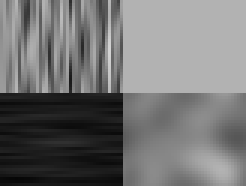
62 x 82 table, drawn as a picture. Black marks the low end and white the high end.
It is made of 2 by 2 panels. Panel 1,1: middling, streaked downward, strong in contrast. Panel 1,2: high, flat. Panel 2,1: very low, streaked across, faint in contrast. Panel 2,2: middling, smooth.
